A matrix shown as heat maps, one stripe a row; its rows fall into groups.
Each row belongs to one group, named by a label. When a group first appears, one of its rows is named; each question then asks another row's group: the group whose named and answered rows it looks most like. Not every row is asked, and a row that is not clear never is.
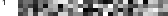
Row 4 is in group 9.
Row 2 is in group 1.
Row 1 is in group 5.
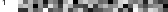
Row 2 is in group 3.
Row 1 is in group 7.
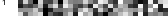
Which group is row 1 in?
1
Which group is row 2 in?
1
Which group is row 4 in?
7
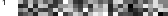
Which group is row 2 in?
9
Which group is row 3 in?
1
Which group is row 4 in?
9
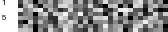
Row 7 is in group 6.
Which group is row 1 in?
6
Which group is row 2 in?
5
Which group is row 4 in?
5
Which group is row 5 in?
9
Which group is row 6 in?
9
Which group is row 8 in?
3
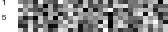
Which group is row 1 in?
9
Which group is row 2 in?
7
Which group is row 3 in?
6
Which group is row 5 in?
9
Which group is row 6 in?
9
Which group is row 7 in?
9
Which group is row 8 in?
9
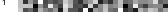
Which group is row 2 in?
3
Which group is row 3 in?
1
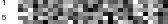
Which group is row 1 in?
3
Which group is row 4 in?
7
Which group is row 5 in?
9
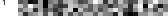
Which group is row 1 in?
1
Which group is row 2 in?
7
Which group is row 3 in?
6
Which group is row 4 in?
1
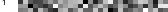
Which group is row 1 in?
6
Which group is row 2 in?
1
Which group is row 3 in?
9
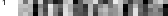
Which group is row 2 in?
3
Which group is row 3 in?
3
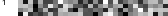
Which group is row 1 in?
9
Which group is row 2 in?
3
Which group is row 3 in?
5
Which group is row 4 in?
6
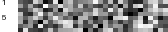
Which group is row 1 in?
1
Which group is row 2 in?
5
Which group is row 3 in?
1
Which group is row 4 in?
1
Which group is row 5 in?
7
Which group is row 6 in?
5
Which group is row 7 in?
6
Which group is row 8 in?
6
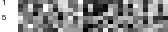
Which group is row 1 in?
5
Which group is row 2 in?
5
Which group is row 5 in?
7
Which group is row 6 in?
7
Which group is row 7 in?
5
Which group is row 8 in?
9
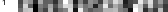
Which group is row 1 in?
6
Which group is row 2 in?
6
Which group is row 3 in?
6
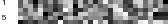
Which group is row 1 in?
6
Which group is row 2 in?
6
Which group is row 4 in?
7
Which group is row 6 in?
9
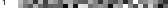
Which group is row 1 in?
3
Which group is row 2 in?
7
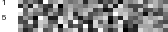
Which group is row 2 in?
1
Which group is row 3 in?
7
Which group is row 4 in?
7
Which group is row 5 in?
9
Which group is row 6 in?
9
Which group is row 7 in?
1
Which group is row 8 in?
1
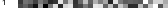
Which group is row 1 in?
9
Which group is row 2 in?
1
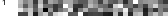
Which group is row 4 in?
5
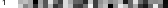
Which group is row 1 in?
3
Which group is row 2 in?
3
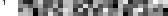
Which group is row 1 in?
1
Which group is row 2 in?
1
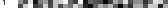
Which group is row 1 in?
5
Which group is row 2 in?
5
